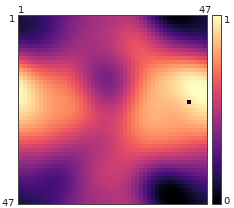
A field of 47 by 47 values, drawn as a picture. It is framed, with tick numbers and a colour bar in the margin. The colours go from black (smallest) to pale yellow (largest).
No regular stripes run through it. A single lone cell is far lower than the cells round it. On average the colour sits 50% of the way up the scale. The middle right is the ninth with the highest average.
